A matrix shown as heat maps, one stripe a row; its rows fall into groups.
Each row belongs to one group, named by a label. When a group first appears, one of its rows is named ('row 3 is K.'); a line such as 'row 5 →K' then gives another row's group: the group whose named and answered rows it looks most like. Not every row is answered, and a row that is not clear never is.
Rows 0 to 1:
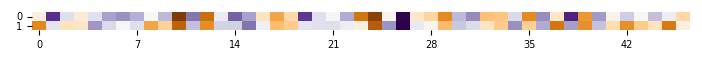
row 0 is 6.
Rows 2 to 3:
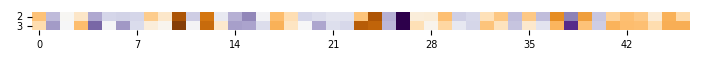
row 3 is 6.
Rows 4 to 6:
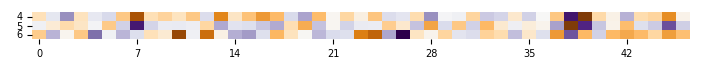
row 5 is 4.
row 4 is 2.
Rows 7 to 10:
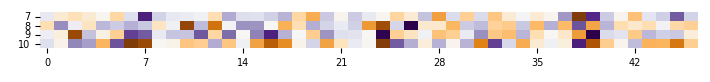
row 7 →4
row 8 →6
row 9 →4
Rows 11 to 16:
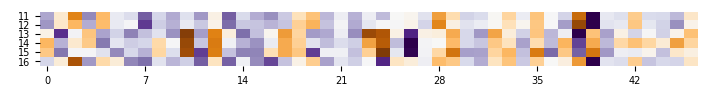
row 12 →4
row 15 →6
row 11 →4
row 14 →6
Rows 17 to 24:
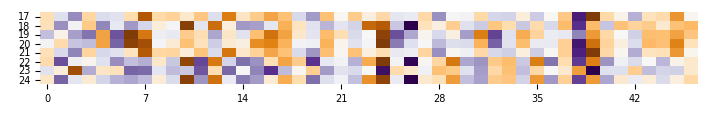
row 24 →6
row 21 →2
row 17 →2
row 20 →2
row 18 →6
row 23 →4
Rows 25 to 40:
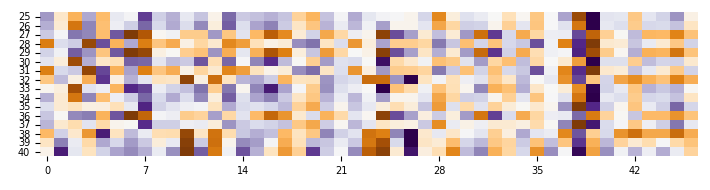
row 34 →4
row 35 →4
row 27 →2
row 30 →4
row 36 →2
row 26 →4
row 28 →2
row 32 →6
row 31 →2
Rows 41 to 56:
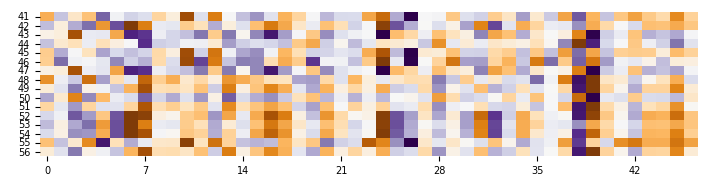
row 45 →6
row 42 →2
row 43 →4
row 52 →2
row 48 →2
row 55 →6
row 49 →2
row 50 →4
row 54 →2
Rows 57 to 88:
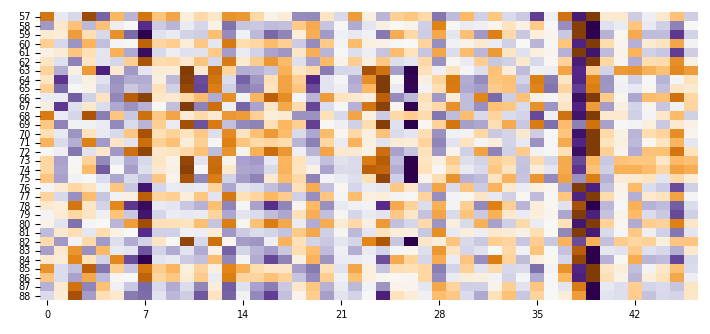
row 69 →6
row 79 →4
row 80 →2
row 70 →2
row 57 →2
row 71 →2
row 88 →4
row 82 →6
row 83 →4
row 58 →4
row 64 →6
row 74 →6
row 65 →6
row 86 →2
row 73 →6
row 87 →4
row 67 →6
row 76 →4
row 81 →4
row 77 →2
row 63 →6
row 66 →2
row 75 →6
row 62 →2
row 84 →4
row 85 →2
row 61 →4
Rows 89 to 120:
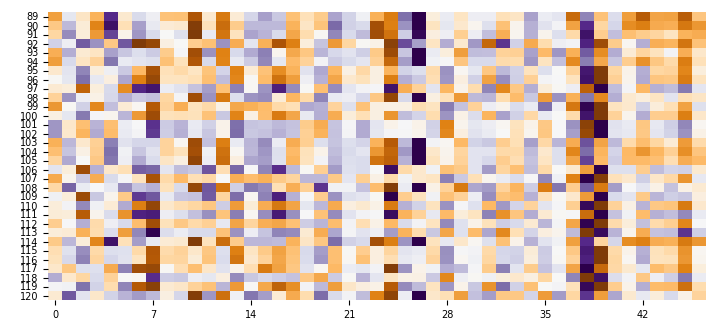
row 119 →2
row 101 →4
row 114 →6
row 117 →2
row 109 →4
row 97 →4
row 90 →6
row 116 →2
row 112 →2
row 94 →6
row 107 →2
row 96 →2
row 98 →6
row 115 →2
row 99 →2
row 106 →4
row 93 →6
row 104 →6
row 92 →2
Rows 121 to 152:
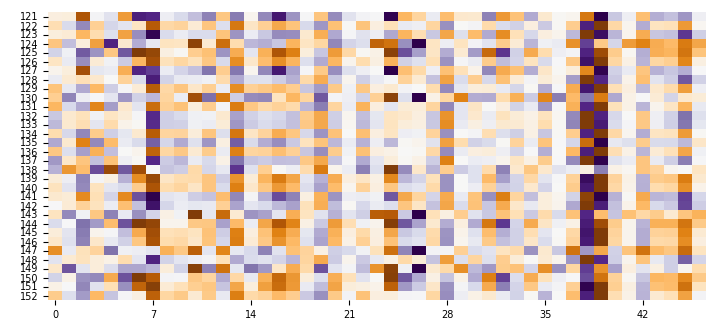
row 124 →6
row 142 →4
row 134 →2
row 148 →4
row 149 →6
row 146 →2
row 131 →2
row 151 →2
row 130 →6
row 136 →2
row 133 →4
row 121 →4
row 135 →4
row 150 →2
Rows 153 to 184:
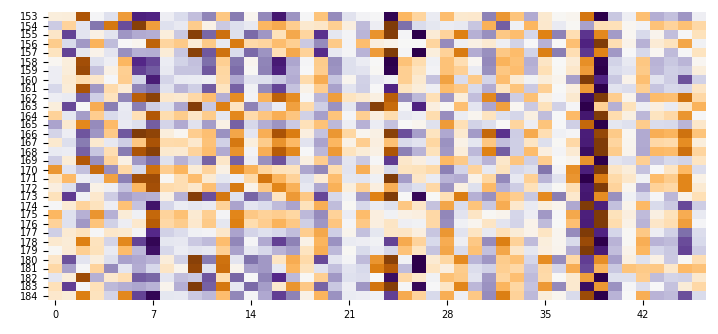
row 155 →6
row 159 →4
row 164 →2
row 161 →4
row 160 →4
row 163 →6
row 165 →4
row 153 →4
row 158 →4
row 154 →2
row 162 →2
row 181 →6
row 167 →2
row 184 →4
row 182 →4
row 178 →4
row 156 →2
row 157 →6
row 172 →2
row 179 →4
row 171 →2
